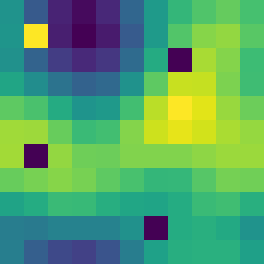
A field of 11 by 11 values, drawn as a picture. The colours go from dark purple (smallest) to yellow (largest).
The ninth with the highest average is the middle right. The top left is the ninth with the lowest average. There are no regular stripes. No row or column stands out. Four lone cells stand out: one far higher and three far lower than their neighbours.
